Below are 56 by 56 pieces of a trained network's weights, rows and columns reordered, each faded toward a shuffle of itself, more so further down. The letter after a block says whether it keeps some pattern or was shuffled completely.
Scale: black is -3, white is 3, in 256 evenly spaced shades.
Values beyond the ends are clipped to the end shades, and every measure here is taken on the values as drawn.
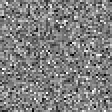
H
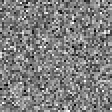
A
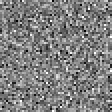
A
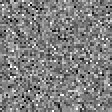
A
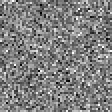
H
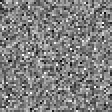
A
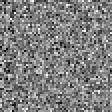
H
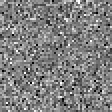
A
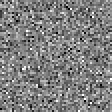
A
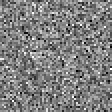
A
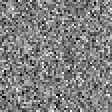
H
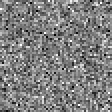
A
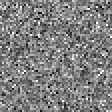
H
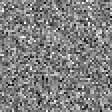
A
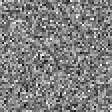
H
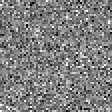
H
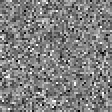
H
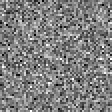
H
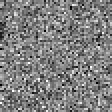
H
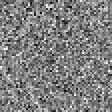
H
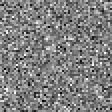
A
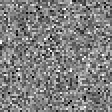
A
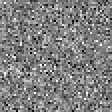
A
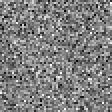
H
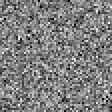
A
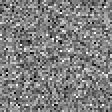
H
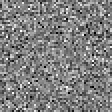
A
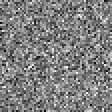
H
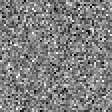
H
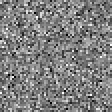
A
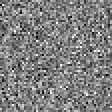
A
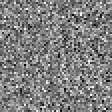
A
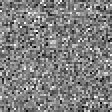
A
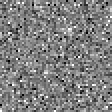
H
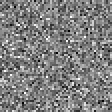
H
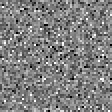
A
